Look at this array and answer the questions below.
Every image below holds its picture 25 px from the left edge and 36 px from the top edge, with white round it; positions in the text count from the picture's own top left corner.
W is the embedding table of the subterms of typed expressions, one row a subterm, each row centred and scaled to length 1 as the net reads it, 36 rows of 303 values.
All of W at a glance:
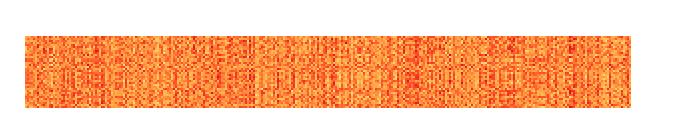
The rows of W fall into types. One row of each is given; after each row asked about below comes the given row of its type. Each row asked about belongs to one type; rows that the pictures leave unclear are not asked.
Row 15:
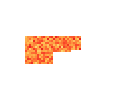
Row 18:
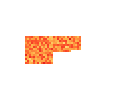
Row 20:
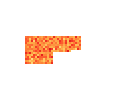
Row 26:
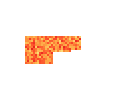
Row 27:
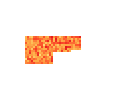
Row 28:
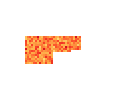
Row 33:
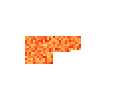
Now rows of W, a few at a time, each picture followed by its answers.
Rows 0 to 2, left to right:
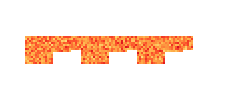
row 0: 33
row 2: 26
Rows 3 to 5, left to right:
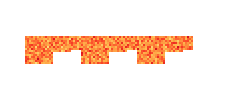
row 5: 28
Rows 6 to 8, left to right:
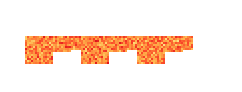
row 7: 33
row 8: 33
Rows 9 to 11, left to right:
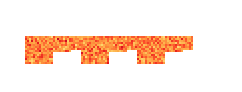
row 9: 20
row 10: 26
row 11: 18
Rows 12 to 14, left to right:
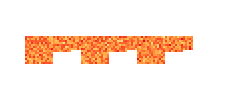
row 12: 18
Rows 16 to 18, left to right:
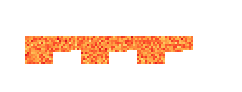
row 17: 20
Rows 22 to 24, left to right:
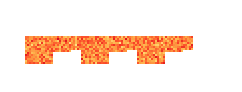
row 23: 18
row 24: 33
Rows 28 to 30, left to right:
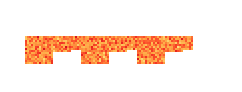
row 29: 27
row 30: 18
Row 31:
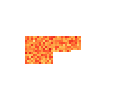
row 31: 20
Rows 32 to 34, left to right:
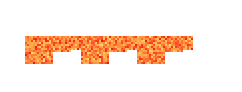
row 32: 27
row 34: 15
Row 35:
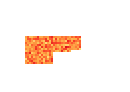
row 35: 27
